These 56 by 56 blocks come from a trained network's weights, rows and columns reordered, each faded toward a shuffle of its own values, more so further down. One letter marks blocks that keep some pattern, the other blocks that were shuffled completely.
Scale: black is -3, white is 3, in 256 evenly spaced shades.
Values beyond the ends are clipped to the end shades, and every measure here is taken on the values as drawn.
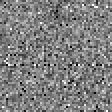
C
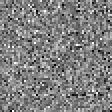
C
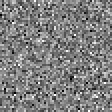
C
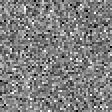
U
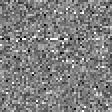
C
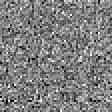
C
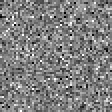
C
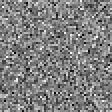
U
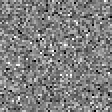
U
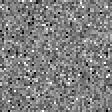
U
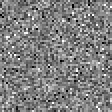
U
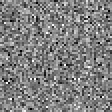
C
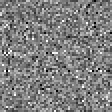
C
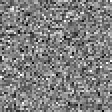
C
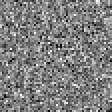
U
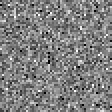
U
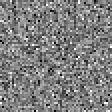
U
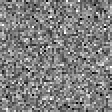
U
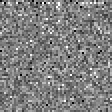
C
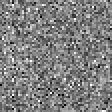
C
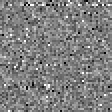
C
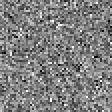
U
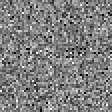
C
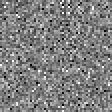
C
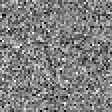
U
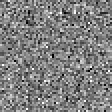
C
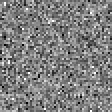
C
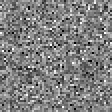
C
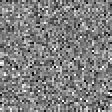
C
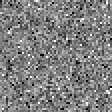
U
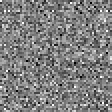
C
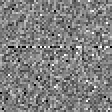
C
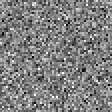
U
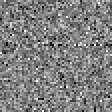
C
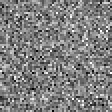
C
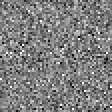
U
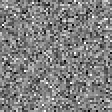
U
